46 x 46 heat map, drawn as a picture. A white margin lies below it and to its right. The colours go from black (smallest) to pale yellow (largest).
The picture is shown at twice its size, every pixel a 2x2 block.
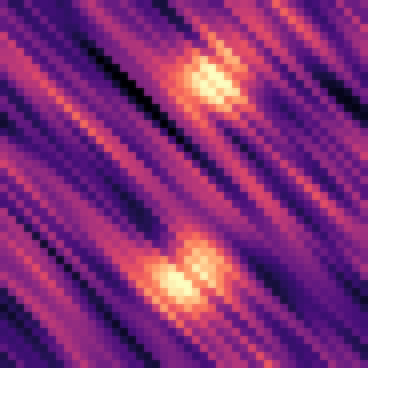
Slope: none. Grain: diagonal, down to the right. Bumps: two.
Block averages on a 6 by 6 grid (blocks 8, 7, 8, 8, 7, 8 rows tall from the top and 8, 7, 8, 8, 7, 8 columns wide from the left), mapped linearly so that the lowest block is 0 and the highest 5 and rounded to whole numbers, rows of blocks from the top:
1 0 1 3 2 1 / 1 1 1 5 1 0 / 1 1 1 1 1 1 / 1 1 1 2 1 1 / 2 0 4 4 0 0 / 0 1 1 2 1 0
